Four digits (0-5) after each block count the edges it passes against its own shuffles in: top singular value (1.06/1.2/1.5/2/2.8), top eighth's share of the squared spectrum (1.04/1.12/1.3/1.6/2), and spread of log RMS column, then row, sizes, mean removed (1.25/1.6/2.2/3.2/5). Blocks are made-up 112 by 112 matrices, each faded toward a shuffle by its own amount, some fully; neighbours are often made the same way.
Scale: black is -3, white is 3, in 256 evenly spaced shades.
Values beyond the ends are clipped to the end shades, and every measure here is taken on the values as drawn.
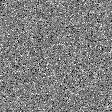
0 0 0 0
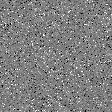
2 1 0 0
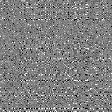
5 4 2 3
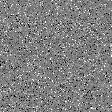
3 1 0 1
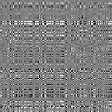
5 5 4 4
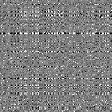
5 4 3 4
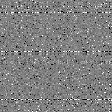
5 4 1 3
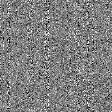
1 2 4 0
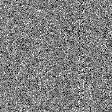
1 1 3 0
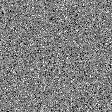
0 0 0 0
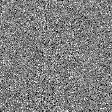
0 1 2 0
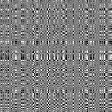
5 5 5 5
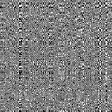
5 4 3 3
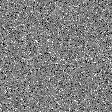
0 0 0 0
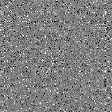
4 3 2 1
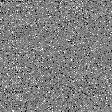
3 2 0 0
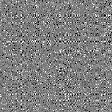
5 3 2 3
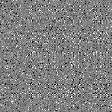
5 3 2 2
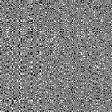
5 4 3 3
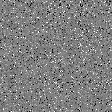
3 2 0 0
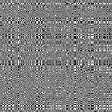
5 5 4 4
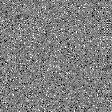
3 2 1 1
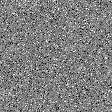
0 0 0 0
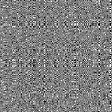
5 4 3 3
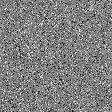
2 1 0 0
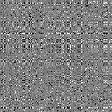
5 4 3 3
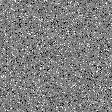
0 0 0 0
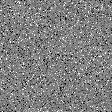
2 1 0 0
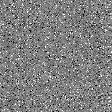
3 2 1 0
